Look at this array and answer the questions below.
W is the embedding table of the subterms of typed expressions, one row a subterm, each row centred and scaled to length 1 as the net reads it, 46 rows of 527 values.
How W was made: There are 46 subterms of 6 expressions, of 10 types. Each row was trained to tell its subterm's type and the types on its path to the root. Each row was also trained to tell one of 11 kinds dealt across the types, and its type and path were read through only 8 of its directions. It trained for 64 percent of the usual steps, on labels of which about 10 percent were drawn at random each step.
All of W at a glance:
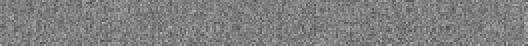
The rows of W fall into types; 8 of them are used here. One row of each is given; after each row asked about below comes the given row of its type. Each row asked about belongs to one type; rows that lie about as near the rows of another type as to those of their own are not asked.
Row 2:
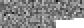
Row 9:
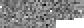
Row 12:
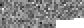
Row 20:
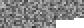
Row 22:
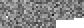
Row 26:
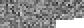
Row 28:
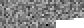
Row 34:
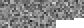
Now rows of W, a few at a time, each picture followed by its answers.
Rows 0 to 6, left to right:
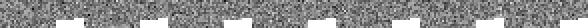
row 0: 20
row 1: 2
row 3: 12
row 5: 34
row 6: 2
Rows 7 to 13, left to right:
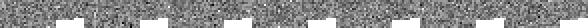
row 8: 2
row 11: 9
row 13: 34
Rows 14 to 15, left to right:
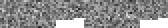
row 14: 26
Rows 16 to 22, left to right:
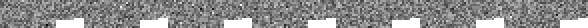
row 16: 12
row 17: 28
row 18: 12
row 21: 20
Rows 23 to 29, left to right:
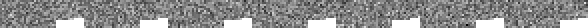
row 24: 2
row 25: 26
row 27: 28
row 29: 28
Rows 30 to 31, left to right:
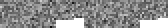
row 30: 28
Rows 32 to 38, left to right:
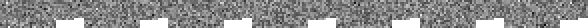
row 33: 12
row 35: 34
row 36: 2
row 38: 22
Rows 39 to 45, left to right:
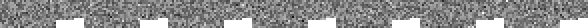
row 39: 28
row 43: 26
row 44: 20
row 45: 34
